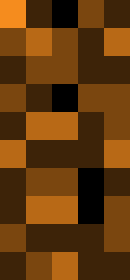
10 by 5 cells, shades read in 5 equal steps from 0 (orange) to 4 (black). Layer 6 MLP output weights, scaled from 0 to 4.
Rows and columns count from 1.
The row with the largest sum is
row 7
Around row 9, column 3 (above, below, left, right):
1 1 3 3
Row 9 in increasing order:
2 2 3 3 3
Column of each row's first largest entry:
3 4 1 3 1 2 4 4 2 1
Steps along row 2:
down up up down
